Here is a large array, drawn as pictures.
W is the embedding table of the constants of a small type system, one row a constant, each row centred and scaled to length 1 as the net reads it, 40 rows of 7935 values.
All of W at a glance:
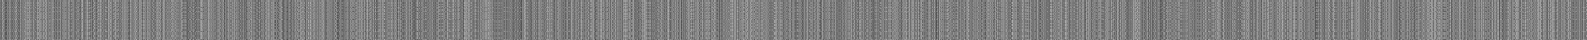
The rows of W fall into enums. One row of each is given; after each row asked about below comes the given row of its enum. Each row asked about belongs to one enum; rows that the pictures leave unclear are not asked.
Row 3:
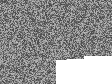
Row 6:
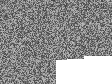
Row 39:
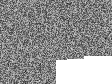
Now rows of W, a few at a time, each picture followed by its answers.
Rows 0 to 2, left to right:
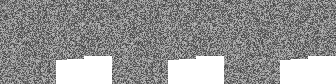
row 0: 6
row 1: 6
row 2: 3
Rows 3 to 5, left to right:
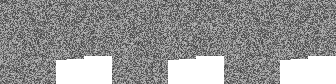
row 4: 6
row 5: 3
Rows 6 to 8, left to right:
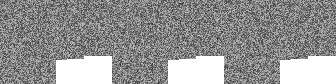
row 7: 39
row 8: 3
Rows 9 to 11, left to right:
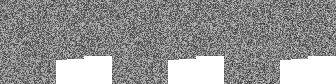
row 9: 6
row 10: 6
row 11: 39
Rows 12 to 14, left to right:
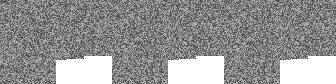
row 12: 3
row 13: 6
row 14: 6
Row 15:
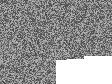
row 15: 3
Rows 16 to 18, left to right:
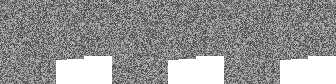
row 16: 6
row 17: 3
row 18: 6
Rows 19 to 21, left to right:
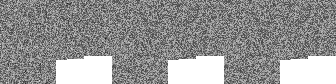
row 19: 39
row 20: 3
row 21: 3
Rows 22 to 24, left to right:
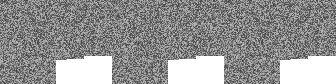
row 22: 3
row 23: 6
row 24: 3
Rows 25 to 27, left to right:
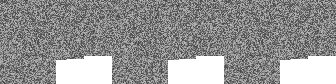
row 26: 6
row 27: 3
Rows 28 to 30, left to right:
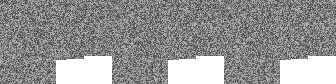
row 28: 3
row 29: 6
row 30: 6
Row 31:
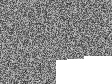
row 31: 39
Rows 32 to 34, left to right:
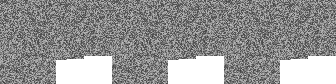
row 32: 3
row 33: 3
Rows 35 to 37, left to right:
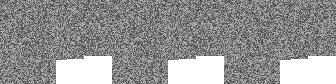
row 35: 6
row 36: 6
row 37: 3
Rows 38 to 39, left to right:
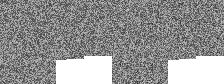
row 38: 3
